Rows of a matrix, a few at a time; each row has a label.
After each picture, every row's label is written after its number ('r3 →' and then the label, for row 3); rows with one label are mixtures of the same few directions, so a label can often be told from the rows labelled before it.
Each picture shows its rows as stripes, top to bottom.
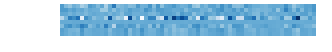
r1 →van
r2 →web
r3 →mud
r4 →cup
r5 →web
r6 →van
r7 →cup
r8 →cup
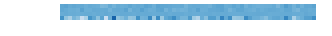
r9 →web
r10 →cup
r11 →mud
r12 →van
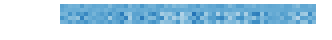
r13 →cup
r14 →van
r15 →mud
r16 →cup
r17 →mud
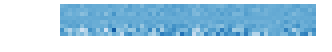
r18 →cup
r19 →mud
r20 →van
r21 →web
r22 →web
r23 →cup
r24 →van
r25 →mud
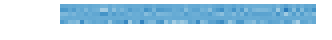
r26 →web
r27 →web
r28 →web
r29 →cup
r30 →cup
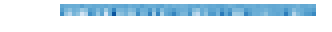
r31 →cup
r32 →van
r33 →van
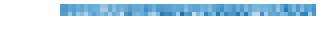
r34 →web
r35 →web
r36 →mud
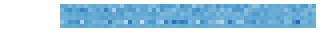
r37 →mud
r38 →van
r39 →mud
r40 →web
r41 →cup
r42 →van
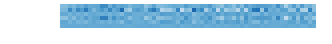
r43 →web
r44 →mud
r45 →mud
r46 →web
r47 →mud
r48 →mud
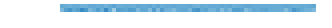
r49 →van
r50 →van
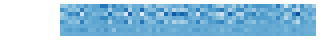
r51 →web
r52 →cup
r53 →cup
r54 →web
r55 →cup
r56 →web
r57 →van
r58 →web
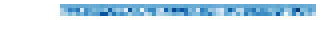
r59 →web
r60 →cup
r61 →web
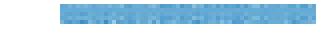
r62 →mud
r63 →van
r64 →van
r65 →mud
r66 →van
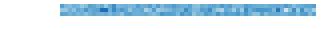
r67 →van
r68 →web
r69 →mud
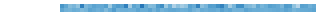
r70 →cup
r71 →van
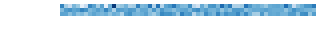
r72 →van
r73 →van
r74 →mud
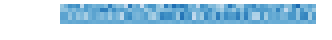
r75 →cup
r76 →web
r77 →mud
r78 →mud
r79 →mud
